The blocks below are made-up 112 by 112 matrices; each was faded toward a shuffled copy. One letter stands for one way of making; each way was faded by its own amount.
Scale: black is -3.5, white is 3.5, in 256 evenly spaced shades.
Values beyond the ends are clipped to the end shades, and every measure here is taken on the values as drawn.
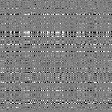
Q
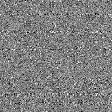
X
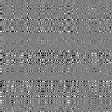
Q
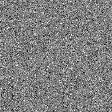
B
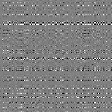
Q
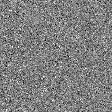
B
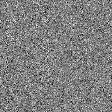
B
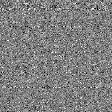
X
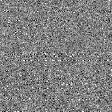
X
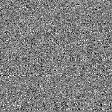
X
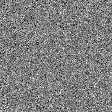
B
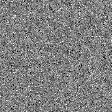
B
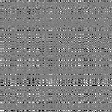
Q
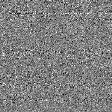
X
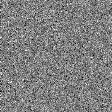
B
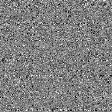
X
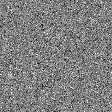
B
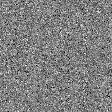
B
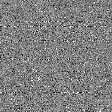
X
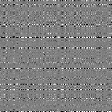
Q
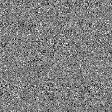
X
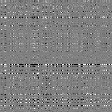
Q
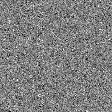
B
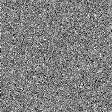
B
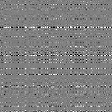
Q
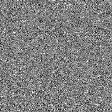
X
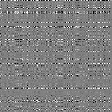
Q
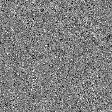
B
